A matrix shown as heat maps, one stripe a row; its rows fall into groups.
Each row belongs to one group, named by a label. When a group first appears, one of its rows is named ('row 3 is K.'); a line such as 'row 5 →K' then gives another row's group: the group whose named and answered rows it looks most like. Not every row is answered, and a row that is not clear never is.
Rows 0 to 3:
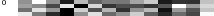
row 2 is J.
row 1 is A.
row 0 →J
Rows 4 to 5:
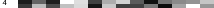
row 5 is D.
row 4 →D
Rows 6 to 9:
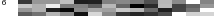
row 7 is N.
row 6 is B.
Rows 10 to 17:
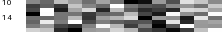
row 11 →D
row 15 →B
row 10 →A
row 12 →D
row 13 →B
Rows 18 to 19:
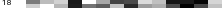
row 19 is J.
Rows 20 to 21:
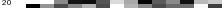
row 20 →N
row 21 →D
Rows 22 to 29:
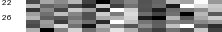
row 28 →A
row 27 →D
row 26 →N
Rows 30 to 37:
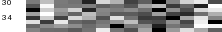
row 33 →J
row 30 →A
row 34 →D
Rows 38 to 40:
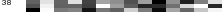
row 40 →B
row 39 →A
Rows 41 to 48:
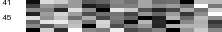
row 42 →B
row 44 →B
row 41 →B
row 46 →A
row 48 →D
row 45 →N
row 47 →A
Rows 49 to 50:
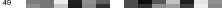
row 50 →N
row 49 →N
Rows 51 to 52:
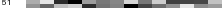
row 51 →J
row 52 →A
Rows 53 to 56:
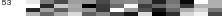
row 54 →N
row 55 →D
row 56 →A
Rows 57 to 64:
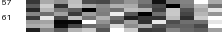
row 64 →D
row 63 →J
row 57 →B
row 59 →B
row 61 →B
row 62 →J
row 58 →D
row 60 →N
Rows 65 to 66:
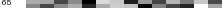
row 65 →A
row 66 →N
